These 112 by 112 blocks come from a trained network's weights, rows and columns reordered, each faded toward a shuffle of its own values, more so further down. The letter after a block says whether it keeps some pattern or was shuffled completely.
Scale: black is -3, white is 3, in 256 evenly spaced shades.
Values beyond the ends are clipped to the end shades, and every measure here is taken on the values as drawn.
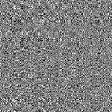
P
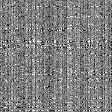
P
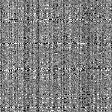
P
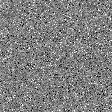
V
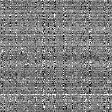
P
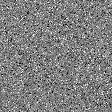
V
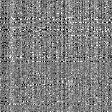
P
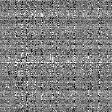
P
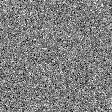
V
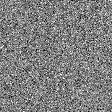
V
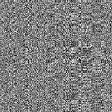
P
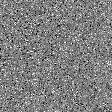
V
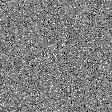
V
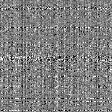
P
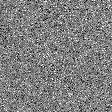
V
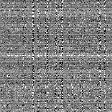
P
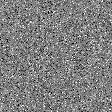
V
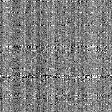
P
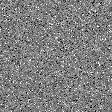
V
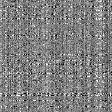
P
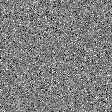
V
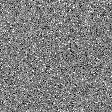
V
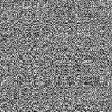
P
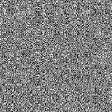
P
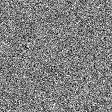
V
